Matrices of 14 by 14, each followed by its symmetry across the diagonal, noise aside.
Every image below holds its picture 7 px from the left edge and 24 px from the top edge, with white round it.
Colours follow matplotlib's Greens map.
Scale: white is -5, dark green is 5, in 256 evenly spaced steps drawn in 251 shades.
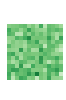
neither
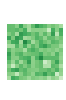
symmetric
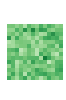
neither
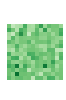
neither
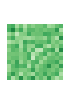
symmetric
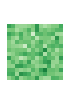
neither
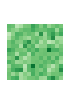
symmetric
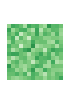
symmetric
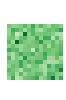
symmetric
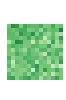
neither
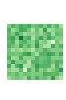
symmetric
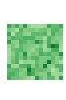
symmetric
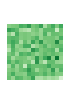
neither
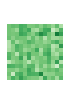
neither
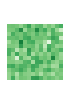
neither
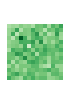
symmetric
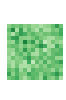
symmetric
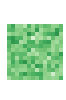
neither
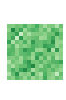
symmetric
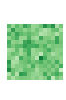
symmetric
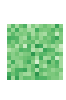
neither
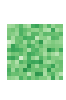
neither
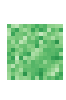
symmetric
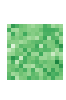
neither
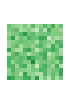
neither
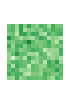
neither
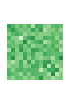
symmetric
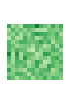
symmetric
